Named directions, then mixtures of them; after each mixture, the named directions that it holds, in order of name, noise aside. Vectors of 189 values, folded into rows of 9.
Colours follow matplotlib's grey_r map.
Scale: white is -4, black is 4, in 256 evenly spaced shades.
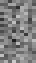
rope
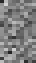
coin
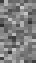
coin, rope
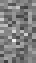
rope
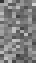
coin, rope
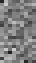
coin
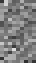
coin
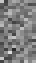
coin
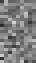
coin, rope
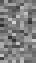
coin, rope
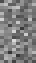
coin, rope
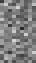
coin, rope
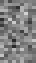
coin, rope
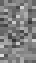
coin, rope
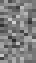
coin, rope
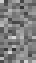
coin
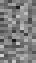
rope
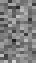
rope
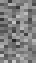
rope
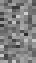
rope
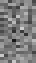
rope
